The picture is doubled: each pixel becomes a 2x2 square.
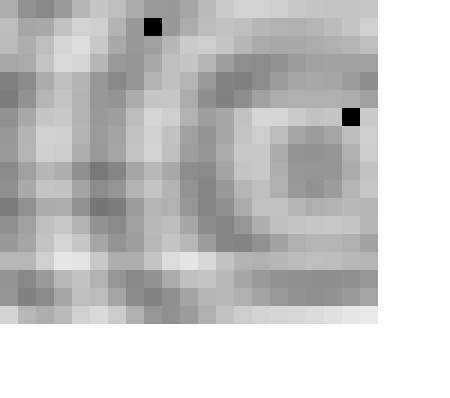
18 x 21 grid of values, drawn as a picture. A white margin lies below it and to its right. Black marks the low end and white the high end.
Rings: centred on the middle right. Lone odd cells: 2, each lower than its neighbours. Seam: none. Calmest part: top right.
